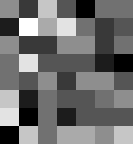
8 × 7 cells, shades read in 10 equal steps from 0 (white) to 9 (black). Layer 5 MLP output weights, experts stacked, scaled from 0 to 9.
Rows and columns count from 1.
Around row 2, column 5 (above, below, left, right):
9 4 1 7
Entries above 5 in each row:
3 3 3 5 3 3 5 1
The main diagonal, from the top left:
4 0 7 6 4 5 6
